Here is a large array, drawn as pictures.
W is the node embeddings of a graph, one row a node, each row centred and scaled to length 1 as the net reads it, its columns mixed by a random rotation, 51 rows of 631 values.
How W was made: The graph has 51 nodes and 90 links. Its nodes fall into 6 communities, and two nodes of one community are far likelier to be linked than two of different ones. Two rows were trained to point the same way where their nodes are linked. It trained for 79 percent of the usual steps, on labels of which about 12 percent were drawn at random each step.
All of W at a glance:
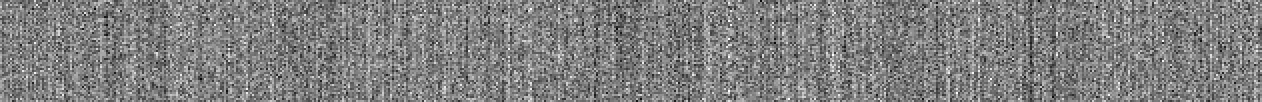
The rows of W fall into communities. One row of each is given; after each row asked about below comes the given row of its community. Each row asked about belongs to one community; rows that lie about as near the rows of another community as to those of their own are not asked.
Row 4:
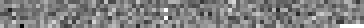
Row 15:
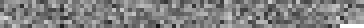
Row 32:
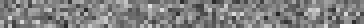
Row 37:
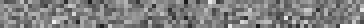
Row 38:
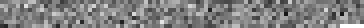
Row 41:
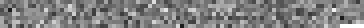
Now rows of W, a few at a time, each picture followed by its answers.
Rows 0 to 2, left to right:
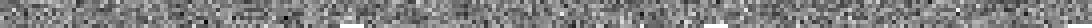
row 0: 38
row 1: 41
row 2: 4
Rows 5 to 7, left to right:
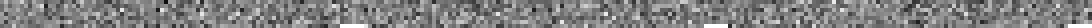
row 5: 15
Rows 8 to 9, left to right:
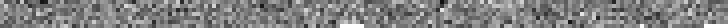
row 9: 38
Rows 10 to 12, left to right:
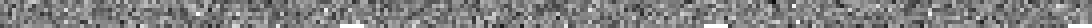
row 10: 38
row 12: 15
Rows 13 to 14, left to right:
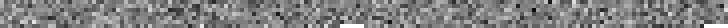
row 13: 32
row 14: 37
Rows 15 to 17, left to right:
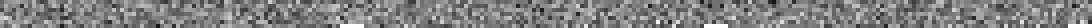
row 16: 37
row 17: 37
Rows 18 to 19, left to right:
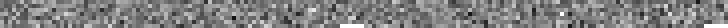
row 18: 32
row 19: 41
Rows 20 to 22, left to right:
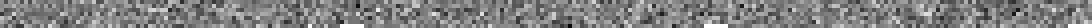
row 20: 32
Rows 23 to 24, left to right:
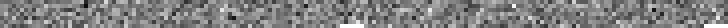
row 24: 32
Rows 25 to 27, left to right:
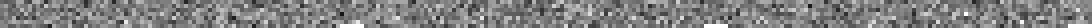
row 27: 38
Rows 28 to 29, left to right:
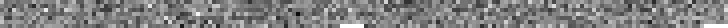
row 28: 38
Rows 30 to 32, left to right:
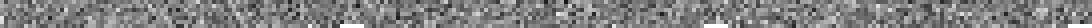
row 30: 32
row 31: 37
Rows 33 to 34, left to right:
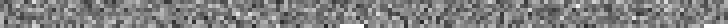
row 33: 32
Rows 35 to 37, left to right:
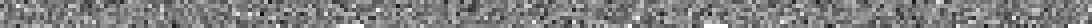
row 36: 38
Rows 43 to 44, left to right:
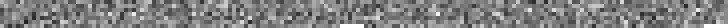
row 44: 41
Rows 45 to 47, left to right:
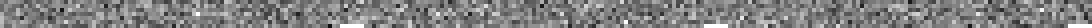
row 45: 15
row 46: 41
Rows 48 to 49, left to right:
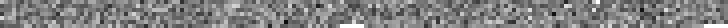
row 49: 4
